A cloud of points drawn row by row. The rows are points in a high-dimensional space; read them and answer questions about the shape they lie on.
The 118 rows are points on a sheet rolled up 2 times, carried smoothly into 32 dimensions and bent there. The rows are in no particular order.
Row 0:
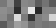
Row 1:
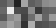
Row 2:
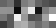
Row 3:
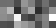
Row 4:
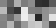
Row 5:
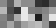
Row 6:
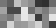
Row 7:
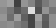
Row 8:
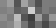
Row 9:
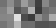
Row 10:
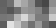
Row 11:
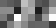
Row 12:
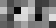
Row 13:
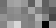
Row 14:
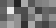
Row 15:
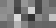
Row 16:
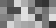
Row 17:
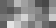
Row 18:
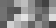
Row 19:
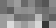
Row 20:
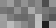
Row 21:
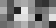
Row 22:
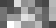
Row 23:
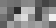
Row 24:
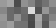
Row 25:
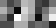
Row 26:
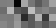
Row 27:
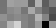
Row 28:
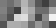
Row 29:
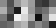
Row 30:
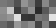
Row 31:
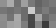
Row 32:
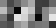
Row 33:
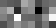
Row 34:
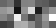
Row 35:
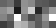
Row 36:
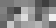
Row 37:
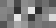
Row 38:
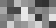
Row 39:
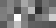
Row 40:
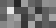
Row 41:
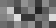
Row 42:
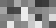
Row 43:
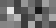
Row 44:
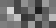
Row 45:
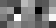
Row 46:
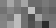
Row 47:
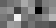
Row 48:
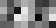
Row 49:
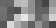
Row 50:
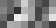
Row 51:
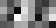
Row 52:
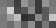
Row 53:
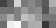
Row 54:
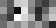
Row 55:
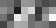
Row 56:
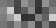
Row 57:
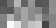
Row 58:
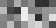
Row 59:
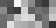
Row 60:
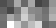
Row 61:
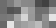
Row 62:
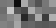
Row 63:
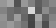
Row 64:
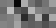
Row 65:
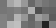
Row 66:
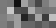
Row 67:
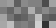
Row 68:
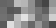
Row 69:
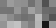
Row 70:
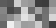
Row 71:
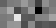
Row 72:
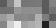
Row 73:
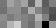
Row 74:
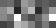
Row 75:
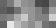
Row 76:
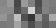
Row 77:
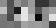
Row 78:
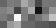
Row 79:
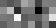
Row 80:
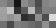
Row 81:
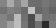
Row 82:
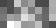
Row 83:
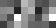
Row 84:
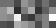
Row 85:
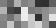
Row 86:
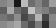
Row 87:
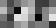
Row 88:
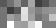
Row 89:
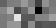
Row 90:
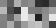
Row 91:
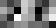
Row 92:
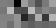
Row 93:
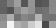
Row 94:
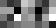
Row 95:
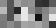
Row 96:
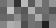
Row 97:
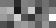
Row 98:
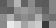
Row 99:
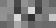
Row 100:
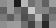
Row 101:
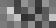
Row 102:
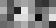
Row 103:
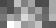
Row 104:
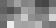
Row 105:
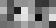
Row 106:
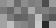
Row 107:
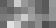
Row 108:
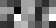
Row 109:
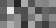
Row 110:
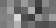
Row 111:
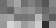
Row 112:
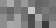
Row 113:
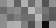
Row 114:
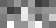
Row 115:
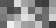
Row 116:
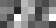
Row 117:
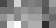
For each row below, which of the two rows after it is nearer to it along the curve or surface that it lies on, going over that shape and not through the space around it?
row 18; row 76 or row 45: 45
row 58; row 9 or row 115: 115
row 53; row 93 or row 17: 93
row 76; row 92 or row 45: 45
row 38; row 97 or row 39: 97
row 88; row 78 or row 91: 91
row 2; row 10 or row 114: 10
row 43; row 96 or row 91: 96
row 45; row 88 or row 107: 107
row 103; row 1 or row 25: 25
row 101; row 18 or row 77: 18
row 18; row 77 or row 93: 93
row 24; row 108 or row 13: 13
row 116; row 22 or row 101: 101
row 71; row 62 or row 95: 62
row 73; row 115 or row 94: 115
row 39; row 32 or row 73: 73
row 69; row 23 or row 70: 70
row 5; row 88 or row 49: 88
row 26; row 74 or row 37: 74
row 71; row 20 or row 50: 50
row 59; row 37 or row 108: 108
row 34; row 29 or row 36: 36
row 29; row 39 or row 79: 79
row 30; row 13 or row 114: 13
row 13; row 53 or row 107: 53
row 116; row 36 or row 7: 36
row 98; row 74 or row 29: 29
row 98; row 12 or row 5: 5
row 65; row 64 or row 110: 110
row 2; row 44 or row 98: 44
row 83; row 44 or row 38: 44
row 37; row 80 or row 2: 2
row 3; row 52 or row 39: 52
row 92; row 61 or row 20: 20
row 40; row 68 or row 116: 116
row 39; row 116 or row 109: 116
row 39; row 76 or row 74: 76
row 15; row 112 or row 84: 112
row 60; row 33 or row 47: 33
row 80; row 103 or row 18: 18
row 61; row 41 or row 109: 41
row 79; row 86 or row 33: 33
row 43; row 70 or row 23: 23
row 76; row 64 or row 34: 34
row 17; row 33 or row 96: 33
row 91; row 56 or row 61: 56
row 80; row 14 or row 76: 14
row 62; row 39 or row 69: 69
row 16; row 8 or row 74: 74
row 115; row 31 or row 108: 108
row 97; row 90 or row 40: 40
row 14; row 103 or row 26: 26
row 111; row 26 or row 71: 26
